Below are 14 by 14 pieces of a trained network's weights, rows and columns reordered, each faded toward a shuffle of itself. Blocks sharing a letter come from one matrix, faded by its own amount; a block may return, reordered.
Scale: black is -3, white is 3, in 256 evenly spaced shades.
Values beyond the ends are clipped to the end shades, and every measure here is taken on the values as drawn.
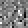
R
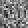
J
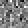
R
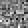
J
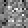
R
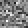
J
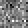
R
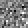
J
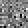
R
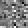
J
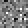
R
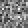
J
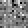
R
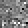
R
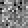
R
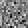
J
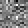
J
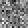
J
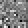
R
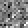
R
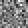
J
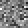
J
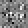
R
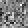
J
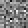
J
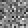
J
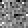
R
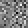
J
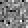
R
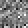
R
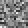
J
